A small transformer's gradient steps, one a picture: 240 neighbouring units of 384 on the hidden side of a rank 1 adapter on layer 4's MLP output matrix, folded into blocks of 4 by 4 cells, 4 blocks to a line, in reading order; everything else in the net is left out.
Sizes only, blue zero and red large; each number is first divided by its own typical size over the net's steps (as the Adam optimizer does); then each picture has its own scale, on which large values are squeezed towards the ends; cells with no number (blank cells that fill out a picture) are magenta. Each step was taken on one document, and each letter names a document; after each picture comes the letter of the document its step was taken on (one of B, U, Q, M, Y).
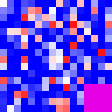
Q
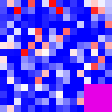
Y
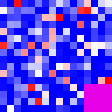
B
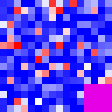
Y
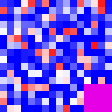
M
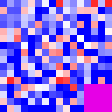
M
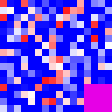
Q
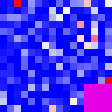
B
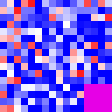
Y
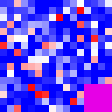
B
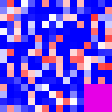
Q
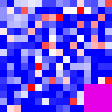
B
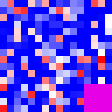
Q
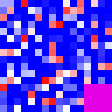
Q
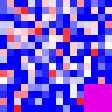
M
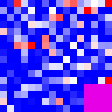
B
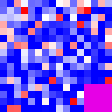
B
